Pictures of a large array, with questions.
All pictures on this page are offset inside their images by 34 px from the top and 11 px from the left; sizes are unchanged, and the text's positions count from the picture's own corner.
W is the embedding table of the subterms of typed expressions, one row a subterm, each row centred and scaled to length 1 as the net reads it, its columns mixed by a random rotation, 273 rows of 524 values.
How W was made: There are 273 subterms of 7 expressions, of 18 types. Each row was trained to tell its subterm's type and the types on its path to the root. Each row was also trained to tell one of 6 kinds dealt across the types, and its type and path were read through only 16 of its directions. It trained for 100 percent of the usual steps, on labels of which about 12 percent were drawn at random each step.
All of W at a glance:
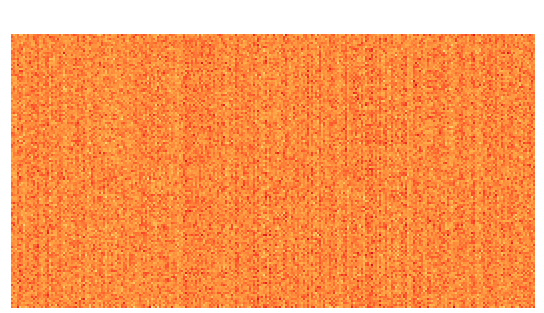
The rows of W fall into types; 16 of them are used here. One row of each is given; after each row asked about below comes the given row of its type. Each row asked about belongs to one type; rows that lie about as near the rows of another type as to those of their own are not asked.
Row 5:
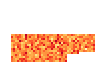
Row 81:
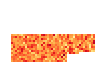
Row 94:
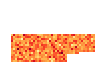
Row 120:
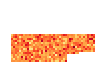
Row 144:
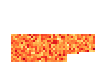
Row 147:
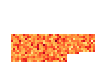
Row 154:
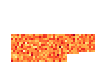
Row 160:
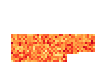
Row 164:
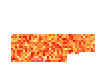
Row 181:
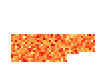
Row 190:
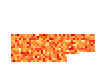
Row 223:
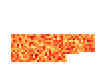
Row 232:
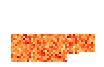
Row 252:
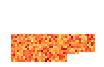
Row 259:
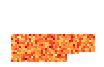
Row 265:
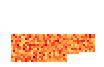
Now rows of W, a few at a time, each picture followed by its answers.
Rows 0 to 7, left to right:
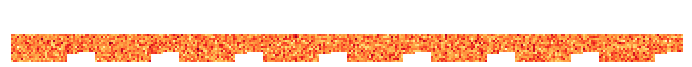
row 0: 120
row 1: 120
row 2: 94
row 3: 160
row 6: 265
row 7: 252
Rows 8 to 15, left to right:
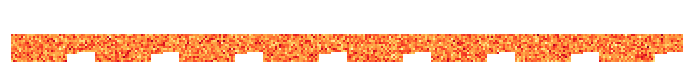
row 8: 190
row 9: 259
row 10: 252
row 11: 144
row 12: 160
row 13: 232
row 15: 154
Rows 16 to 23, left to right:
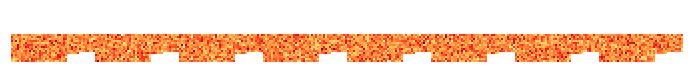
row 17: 94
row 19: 190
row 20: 252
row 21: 190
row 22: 81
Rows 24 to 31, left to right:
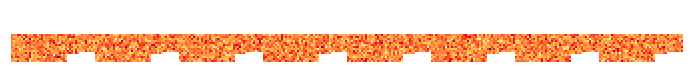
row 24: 232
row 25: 265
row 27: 81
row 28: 154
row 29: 190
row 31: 94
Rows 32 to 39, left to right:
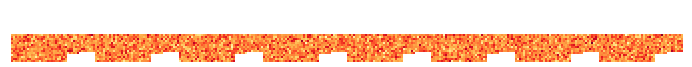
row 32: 164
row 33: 190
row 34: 181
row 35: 252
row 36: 232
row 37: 5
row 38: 223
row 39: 164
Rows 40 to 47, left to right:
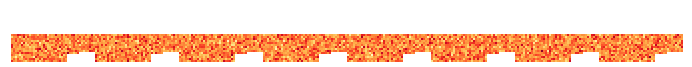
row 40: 147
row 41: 181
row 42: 94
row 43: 5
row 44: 5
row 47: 81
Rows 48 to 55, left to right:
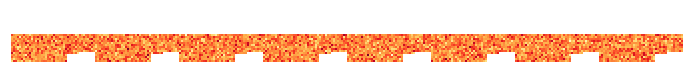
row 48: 120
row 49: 81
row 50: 120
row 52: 160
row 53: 154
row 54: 190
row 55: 252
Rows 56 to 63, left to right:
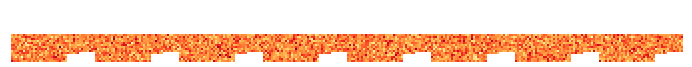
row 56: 154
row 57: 190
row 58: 81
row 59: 223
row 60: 144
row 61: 181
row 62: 259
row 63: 232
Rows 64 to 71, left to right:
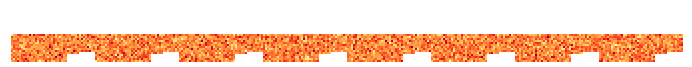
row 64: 144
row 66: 232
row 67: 181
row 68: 252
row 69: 81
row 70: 160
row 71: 5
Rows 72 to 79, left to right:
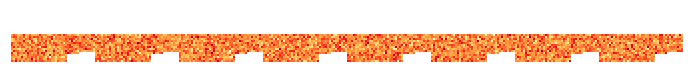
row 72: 120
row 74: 147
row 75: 252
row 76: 144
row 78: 81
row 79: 147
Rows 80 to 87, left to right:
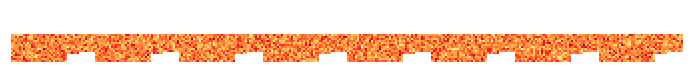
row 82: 252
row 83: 265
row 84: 94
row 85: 223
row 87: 81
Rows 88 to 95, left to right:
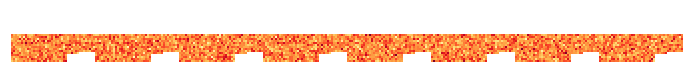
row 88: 181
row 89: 5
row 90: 164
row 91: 181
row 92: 144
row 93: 190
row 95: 154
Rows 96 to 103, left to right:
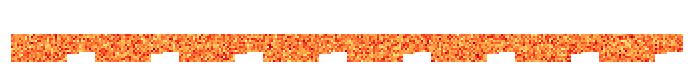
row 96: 252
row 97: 144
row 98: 252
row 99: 232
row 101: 232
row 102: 160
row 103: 160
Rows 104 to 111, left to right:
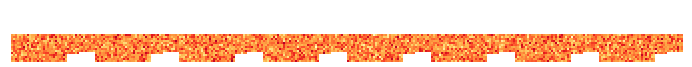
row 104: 252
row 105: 144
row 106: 147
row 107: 181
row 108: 164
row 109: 5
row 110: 181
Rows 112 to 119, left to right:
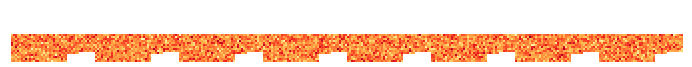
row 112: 265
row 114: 144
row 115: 223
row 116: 144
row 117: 94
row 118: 154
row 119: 190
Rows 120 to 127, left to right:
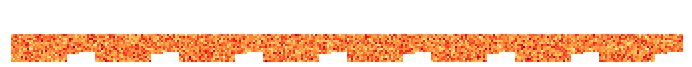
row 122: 81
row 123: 190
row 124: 223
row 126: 259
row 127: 144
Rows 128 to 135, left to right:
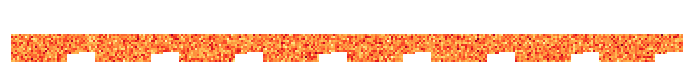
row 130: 164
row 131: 94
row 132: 223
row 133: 147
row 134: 259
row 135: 81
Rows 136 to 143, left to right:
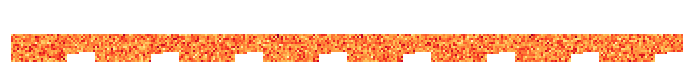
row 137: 120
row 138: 81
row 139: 5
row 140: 5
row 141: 81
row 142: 164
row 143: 252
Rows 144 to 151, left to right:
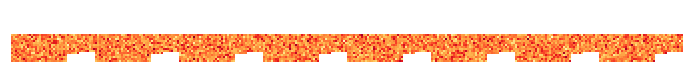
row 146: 154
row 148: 147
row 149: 265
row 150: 81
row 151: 147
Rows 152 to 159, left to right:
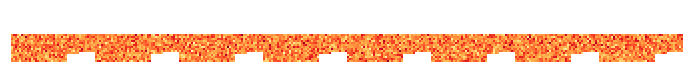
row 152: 265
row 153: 190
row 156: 5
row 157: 164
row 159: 154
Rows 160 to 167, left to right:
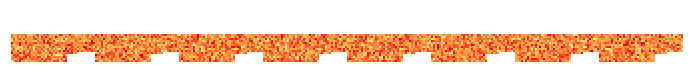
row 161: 232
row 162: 164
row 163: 164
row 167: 232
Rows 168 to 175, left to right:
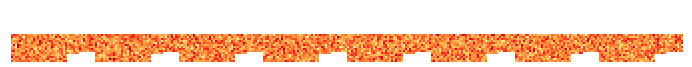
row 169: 147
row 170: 5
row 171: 81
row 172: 144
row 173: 190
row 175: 223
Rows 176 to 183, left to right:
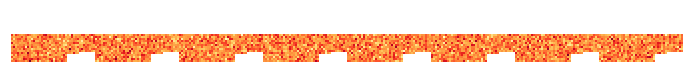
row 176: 190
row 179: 147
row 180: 265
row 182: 94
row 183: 81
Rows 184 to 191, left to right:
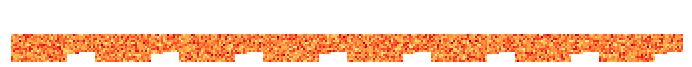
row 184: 154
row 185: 190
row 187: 160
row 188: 190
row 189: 252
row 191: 154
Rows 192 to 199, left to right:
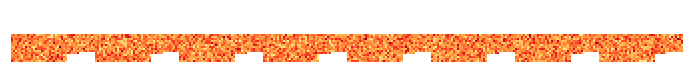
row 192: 164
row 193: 160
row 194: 223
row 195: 252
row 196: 164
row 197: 232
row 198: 5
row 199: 120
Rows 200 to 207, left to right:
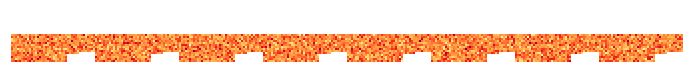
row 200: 190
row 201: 5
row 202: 81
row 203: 120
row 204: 154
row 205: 5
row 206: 181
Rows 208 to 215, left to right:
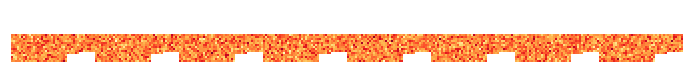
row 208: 154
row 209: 252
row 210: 232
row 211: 94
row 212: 181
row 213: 120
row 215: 154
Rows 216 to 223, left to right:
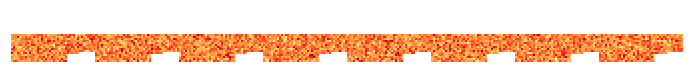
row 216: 120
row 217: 120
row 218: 164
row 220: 144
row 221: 265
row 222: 94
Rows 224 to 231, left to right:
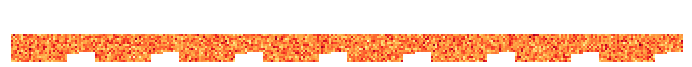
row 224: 94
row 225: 223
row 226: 232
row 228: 252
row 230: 164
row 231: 81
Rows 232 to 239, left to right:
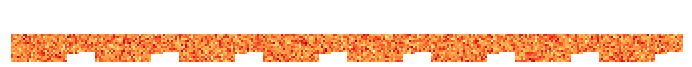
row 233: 223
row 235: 144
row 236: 164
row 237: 164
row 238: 190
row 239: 259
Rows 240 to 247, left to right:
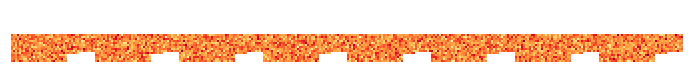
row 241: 94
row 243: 259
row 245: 223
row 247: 144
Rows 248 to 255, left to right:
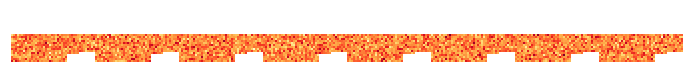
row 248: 154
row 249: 5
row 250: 259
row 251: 120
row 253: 164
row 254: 144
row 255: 252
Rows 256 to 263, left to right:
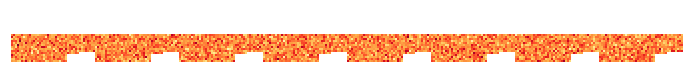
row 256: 223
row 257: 81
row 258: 190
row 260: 164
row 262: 144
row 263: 164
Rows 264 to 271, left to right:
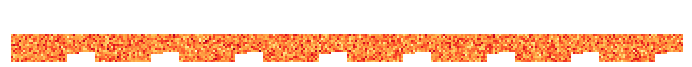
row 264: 154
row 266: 252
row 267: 144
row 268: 232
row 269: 265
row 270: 5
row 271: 5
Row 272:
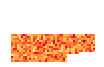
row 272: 154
